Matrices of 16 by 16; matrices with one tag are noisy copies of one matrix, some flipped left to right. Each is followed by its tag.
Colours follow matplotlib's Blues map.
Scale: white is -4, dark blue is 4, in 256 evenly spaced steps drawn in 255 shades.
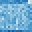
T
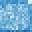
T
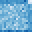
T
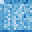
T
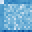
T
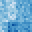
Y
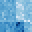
Y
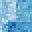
Y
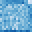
T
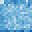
T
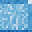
T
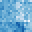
Y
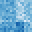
Y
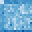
T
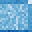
T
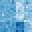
Y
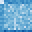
T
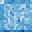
T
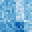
Y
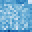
T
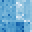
Y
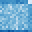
T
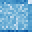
T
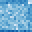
T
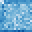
T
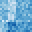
Y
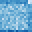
T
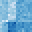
Y
